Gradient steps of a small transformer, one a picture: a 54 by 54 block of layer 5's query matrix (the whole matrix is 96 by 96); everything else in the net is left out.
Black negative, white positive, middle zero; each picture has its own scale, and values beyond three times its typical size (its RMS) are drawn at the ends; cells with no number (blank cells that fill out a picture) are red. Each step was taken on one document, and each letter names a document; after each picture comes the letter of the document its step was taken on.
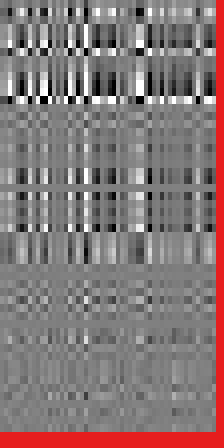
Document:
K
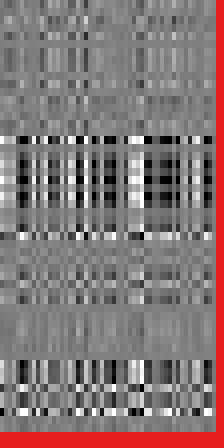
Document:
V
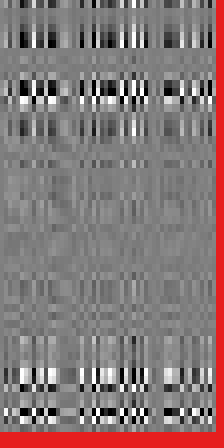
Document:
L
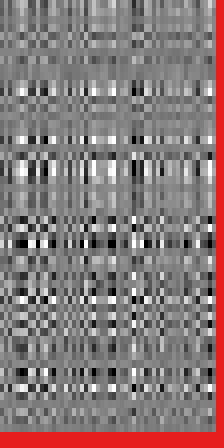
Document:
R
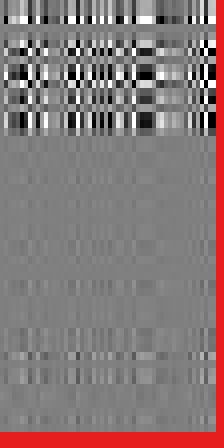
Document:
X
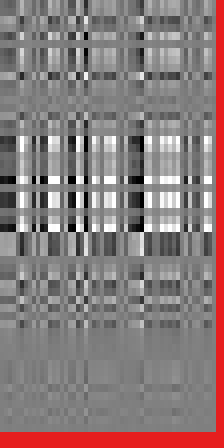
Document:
V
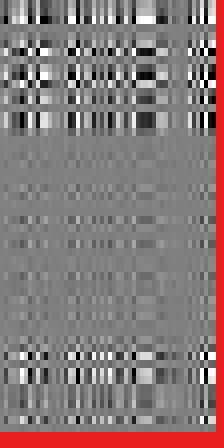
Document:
X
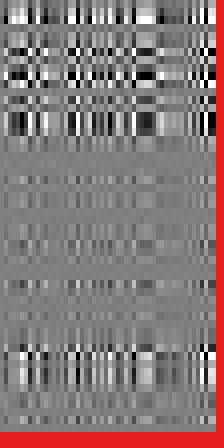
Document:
X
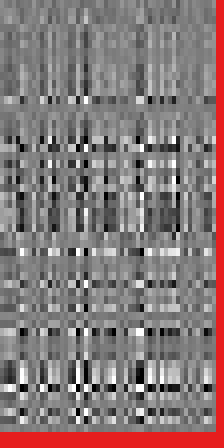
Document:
V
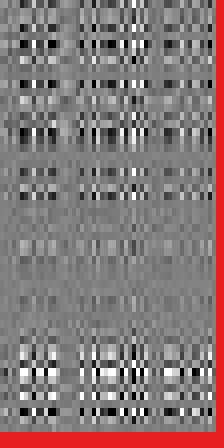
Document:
L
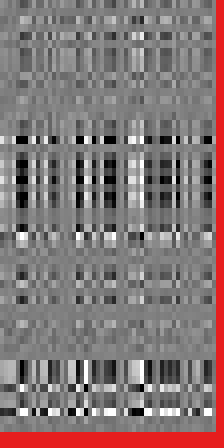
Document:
V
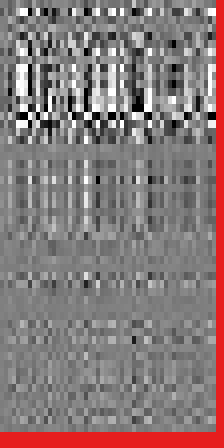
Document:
K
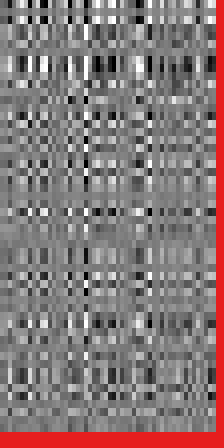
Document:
K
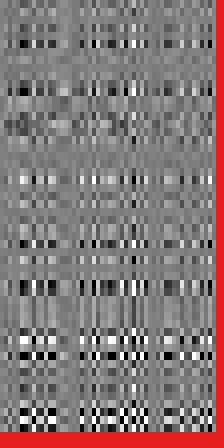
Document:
L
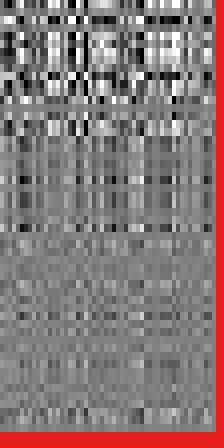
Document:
V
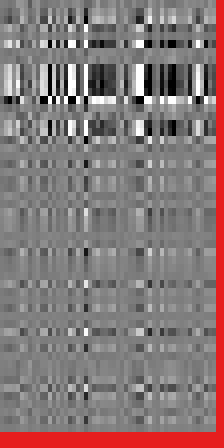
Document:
K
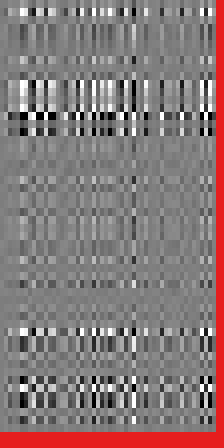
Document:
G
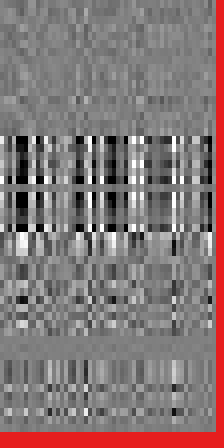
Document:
V
